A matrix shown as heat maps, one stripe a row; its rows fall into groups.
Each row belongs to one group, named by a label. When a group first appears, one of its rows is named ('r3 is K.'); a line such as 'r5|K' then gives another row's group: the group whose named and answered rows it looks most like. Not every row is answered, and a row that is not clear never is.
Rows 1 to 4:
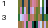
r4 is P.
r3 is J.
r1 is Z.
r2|Z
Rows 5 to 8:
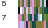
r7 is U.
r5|Z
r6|J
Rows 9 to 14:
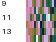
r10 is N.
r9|J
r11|U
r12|P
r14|N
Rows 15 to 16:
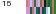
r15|J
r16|U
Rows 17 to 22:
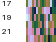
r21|P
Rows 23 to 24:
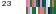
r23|U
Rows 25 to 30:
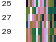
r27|J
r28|N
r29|N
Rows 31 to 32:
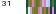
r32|J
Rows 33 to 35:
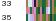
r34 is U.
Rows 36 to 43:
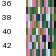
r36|J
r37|Z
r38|U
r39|J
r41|U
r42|N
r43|U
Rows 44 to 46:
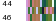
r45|P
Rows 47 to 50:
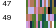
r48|J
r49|P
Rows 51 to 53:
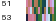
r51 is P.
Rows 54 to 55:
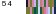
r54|Z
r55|Z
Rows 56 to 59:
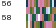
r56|Z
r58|J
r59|P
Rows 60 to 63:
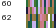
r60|Z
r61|Z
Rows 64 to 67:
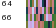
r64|U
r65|Z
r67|J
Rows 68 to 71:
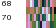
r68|P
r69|N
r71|N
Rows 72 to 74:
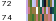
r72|U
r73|N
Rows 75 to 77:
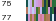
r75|J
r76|J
